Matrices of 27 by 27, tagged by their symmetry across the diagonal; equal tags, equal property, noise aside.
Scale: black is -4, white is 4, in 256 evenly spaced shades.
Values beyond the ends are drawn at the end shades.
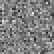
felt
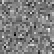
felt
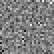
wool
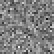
wool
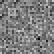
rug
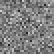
felt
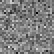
felt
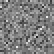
rug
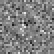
wool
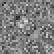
rug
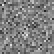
wool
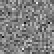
wool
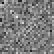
rug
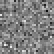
wool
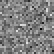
felt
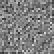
rug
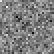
rug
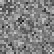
rug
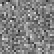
felt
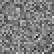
rug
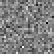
wool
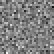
wool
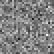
felt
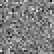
wool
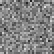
felt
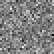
felt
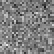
wool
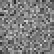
rug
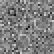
rug
